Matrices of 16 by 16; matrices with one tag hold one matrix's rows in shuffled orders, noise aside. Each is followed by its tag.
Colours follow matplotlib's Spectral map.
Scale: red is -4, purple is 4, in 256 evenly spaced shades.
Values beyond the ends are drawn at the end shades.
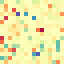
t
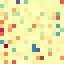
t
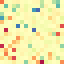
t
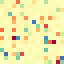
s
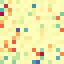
t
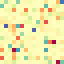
s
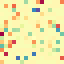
t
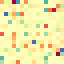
s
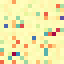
s
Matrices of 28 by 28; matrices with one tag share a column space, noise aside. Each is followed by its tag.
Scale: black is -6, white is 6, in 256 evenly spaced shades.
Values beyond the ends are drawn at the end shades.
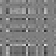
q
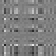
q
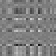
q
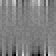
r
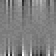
r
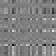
q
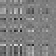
q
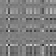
q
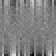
r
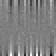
r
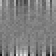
r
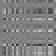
q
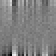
r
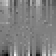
r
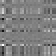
q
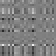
q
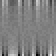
r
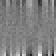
r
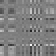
q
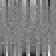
r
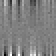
r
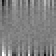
r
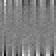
r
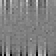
r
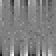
r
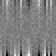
r
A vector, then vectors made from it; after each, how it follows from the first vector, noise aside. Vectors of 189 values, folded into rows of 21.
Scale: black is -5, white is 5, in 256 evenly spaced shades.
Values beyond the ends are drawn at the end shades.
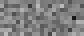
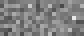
negated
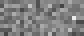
negated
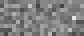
negated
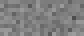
shrunk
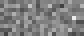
negated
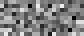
scaled up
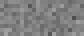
shrunk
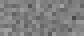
shrunk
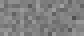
shrunk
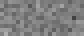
shrunk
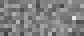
negated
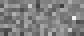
negated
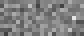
negated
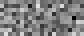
scaled up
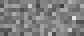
negated
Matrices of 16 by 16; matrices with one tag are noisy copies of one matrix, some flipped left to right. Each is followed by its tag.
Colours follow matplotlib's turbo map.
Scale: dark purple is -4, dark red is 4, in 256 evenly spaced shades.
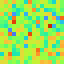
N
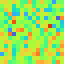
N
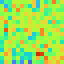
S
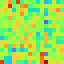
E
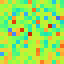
N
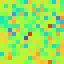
N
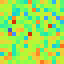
N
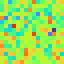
N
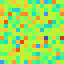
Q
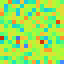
Q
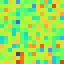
E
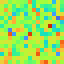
N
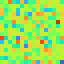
Q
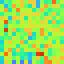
S
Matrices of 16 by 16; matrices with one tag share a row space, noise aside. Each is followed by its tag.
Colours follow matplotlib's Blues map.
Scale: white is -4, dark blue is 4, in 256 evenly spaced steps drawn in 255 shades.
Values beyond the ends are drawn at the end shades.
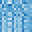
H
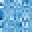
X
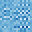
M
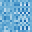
M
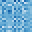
H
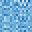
M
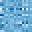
X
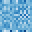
M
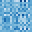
M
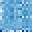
X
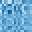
H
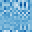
M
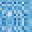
H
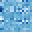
X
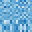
M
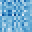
H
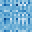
M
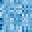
X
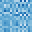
M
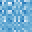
H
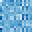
X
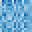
H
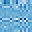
M
